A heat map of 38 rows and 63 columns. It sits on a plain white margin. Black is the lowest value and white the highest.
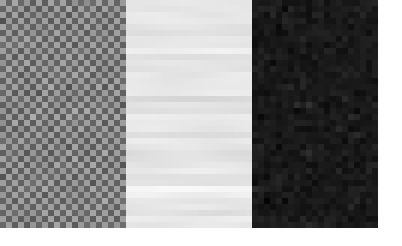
It is made of 1 by 3 panels. Panel 1,1: middling, checkered, strong in contrast. Panel 1,2: very high, streaked across, faint in contrast. Panel 1,3: very low, fine-grained, faint in contrast.
